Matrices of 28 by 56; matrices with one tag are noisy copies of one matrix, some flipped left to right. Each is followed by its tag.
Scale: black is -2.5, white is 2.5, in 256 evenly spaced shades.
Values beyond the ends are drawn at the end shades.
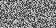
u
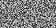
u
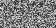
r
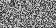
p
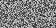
u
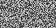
u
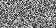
u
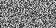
u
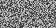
u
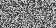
r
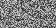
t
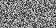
u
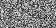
t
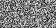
p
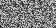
r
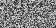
r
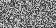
p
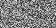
t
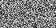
u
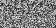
r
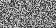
p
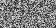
r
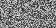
t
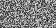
p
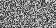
p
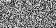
p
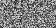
r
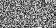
p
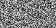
t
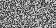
p
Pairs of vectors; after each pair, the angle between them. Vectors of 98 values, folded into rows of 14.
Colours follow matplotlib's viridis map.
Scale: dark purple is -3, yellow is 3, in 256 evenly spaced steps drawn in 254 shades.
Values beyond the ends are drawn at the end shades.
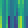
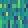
partly aligned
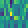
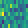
partly opposed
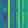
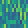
orthogonal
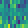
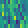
partly aligned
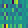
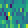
orthogonal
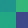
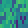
partly aligned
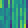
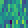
partly aligned
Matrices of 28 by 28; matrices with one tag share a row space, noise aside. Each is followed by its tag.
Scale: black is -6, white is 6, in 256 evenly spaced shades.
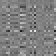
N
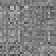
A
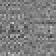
A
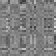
N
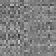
A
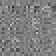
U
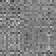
A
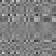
U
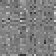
N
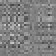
A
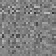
U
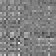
A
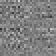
A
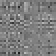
A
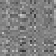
N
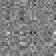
N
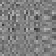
U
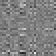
N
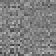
A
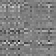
A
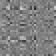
N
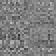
A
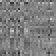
A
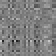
U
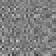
U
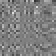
U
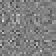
U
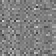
U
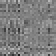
A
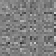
N
